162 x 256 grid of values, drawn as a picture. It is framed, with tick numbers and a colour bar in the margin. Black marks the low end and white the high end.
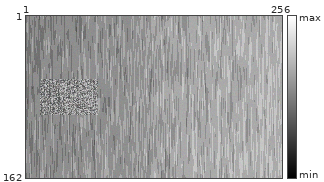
On average the colour sits 60% of the way up the scale. Values change most from cell to cell in the middle left. Streaks run downward. In the middle left lies a patch that is rougher than the rest. There is an overall slope up to the right.
